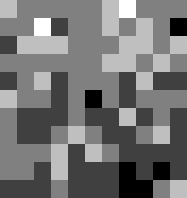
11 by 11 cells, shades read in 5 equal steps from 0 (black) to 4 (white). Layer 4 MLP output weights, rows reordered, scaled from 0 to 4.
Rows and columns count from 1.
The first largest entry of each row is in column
8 3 2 7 3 1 8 5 4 4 11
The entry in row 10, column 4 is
3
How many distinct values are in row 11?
4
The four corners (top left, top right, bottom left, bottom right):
3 2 1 3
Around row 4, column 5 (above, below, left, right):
2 2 2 2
